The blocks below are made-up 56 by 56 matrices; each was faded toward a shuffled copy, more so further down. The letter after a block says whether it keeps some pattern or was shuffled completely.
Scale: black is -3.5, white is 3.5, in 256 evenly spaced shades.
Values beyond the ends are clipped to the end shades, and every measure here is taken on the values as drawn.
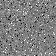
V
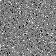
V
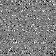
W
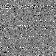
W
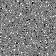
V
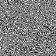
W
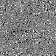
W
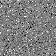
V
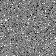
V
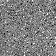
V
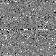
W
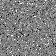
V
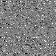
W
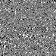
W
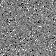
V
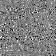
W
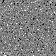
V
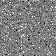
V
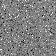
V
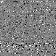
W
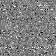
W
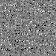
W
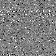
W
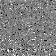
W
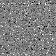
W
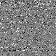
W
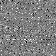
W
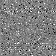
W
